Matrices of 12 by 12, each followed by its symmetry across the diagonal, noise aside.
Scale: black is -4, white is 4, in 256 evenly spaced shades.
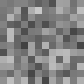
symmetric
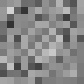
symmetric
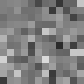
antisymmetric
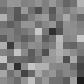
neither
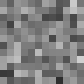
antisymmetric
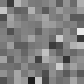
antisymmetric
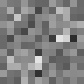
symmetric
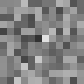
neither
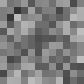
symmetric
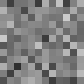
antisymmetric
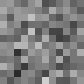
neither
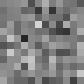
antisymmetric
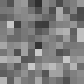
neither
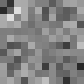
symmetric
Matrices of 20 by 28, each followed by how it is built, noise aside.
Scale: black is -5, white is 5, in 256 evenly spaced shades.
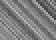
Toeplitz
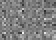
low rank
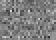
low rank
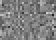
low rank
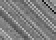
Toeplitz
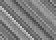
Toeplitz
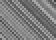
Toeplitz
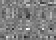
low rank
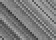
Toeplitz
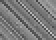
Toeplitz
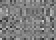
low rank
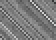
Toeplitz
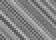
Toeplitz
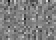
low rank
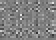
low rank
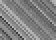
Toeplitz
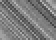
Toeplitz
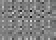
low rank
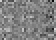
low rank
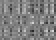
low rank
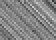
Toeplitz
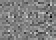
low rank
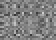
low rank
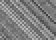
Toeplitz
